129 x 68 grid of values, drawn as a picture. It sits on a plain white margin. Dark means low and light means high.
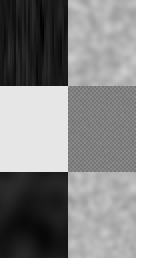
It is made of 3 by 2 panels. Panel 1,1: very low, streaked downward, faint in contrast. Panel 1,2: high, blotchy, faint in contrast. Panel 2,1: very high, flat. Panel 2,2: middling, checkered, faint in contrast. Panel 3,1: very low, smooth, faint in contrast. Panel 3,2: high, blotchy, faint in contrast.
